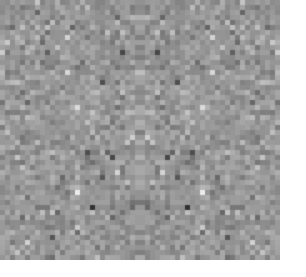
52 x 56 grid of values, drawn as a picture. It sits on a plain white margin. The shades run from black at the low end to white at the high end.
Average level on the scale: 60%. Histogram: heavy tails on both sides. Seam: none. Mirror symmetry: left to right.
